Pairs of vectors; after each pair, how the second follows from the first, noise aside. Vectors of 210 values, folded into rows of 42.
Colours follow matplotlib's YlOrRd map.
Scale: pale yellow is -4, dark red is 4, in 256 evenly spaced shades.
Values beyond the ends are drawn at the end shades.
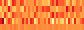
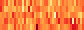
shuffled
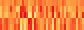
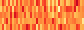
shuffled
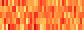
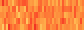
shrunk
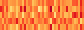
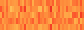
shrunk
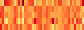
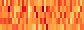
shuffled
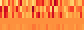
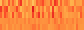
shrunk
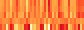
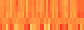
shrunk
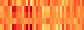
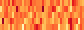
shuffled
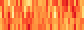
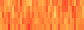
shrunk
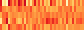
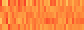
shrunk
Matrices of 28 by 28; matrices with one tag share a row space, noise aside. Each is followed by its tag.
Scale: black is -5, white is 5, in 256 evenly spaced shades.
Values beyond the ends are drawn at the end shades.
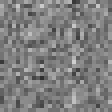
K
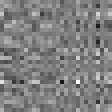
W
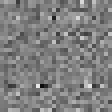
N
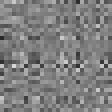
W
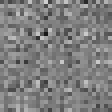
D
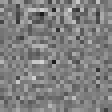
K
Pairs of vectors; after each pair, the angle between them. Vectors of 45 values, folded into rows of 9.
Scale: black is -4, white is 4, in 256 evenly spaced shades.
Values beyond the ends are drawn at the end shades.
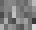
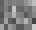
nearly parallel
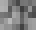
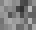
partly aligned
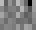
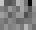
nearly parallel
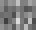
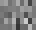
partly opposed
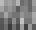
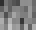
nearly opposite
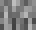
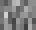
nearly parallel
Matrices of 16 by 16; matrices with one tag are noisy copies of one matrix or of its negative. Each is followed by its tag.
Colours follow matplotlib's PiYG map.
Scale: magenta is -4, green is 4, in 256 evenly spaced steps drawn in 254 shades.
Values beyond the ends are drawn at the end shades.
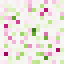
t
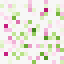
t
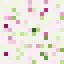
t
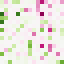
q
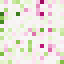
q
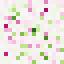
t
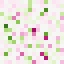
t
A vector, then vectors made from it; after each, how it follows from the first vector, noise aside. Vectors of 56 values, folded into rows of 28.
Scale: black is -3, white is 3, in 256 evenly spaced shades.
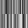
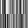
reversed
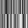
copied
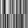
reversed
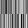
sign-scrambled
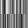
reversed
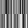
copied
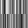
reversed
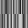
copied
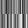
copied
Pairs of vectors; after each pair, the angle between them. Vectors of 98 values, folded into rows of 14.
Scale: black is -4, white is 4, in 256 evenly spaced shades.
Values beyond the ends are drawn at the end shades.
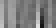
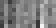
nearly opposite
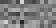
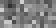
partly aligned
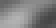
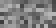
orthogonal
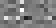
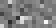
partly opposed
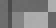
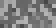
orthogonal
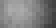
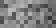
partly aligned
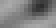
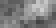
nearly opposite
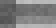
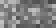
partly opposed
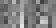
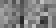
nearly opposite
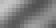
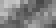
nearly parallel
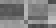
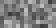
partly aligned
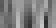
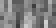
nearly opposite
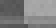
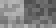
nearly opposite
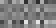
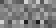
nearly opposite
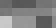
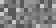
orthogonal
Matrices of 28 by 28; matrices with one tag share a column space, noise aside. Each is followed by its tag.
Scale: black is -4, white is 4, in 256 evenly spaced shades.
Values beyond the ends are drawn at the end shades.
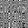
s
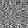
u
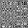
u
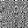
s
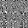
s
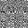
s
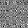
u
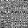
s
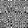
s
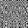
s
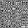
u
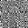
s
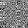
u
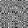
s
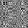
u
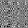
u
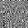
s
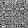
u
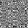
u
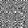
s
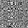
u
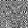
s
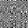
s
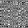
u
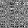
u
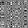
u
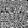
s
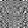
s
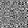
u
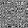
u
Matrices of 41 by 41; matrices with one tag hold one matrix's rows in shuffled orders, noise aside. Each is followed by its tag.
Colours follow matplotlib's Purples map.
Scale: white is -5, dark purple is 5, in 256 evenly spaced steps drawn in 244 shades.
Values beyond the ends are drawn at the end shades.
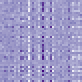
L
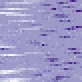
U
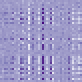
L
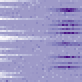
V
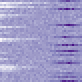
V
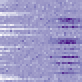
V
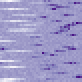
U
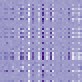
L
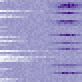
V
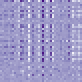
L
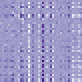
L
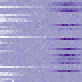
V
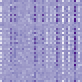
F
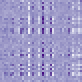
L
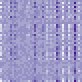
F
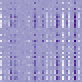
F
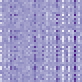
F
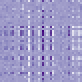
L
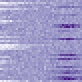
V
